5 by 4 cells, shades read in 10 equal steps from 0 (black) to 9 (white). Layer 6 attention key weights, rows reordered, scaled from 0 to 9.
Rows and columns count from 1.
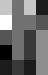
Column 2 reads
4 4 4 4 2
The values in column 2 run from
2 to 4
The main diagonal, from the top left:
7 4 2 5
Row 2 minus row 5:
8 2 3 -2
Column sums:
20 18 16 19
